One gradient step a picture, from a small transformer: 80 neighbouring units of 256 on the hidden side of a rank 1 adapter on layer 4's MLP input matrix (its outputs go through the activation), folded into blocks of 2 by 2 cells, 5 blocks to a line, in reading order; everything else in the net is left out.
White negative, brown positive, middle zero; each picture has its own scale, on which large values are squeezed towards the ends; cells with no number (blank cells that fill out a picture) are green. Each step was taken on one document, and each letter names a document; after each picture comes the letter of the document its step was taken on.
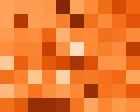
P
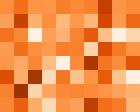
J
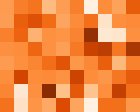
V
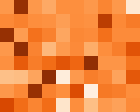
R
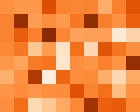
J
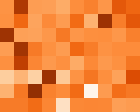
R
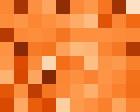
R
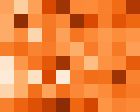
P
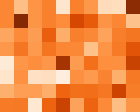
P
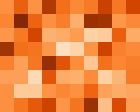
J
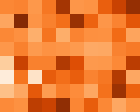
P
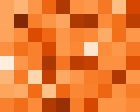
P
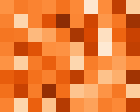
V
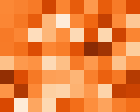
V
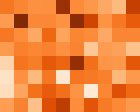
P
